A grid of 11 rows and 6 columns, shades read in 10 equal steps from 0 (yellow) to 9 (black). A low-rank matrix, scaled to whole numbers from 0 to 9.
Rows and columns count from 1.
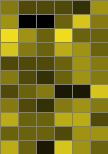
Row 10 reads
5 5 5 6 3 3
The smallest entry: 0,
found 2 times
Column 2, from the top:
6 9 3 4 6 6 5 6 5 5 5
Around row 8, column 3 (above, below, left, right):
4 5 6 4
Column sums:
37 60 67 44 41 44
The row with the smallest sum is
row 3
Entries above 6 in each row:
1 2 0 0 0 1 2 1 0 0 1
